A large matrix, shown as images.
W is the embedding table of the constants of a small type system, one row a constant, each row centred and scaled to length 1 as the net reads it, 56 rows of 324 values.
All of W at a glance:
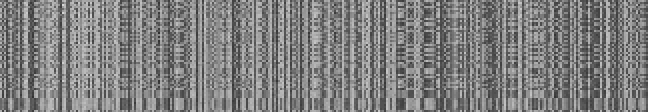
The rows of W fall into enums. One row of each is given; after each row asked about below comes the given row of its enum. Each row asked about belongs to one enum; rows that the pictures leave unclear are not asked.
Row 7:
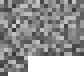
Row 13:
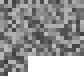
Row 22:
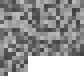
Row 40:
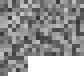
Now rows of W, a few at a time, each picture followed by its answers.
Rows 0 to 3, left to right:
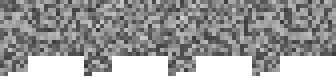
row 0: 22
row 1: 7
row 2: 40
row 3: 22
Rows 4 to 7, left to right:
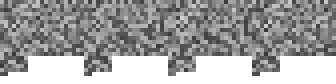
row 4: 7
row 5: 13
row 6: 40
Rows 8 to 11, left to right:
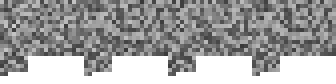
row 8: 7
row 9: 22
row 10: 13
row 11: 22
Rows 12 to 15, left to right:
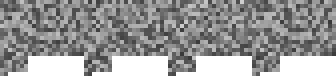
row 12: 22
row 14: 7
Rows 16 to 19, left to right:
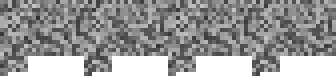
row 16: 40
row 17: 13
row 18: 40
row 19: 13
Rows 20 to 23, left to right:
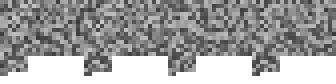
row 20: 40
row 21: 7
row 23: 13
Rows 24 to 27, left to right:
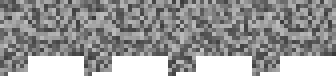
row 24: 22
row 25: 22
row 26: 13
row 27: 22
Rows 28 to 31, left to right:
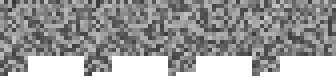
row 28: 13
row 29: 13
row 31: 40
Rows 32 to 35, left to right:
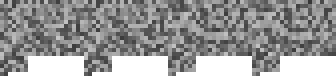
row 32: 13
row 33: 13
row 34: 22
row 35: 22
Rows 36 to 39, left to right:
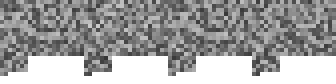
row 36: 22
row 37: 7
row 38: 22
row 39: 13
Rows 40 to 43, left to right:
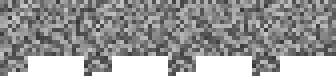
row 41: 7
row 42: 13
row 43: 7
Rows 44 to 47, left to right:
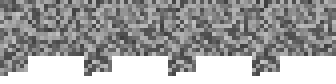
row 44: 22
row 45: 13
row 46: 13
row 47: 13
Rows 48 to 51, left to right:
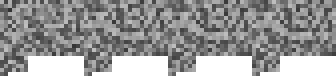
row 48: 13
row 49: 22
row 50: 22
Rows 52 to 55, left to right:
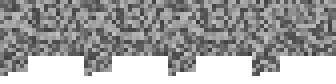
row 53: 22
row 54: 22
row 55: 13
